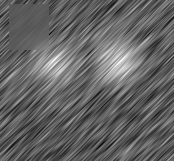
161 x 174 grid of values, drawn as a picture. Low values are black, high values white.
Bumps: two. Odd patch: calmer, in the top left. Odd rows or columns: none. Calmest part: top left.
